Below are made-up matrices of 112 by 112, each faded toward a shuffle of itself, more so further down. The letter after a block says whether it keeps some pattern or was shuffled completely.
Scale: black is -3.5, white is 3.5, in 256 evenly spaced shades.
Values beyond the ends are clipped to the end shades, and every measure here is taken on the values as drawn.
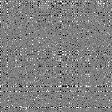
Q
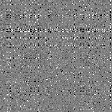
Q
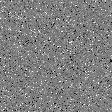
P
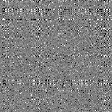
Q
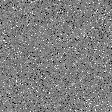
P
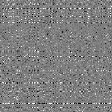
Q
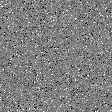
P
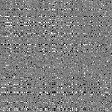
Q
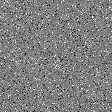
P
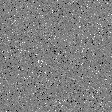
P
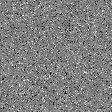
P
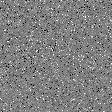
P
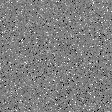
P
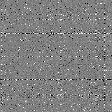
Q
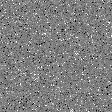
P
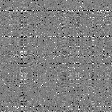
Q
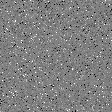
P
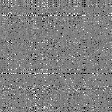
Q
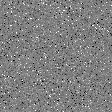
P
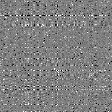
Q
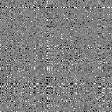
Q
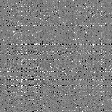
Q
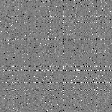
Q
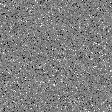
P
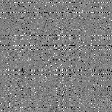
Q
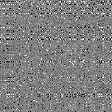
Q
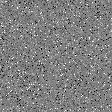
P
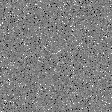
P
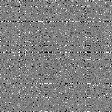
Q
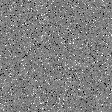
P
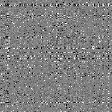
Q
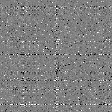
Q
